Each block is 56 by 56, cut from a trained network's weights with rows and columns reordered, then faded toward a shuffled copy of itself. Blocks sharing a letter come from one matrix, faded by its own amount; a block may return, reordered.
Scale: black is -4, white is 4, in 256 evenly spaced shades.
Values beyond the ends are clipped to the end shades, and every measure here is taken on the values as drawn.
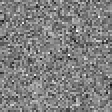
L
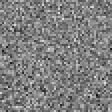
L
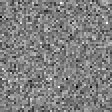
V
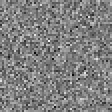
L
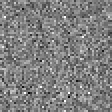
V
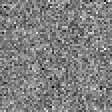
V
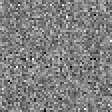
V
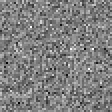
V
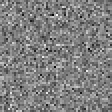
V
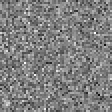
L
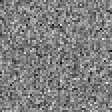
L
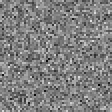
L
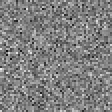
L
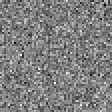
V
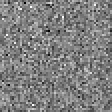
V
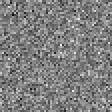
L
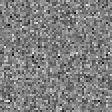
V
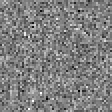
V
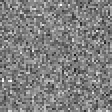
V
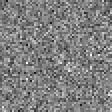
L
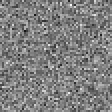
L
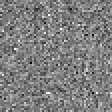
V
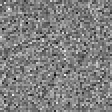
L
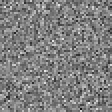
L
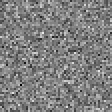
L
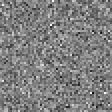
V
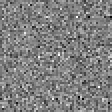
V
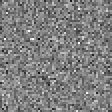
V
